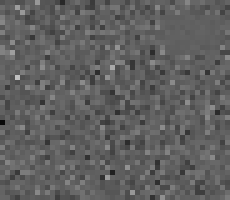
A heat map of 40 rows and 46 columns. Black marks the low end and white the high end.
The texture is fine-grained noise. No single row or column stands out from its neighbours. In the top right lies a patch that is calmer than the rest. The distribution is heavy-tailed on both sides.
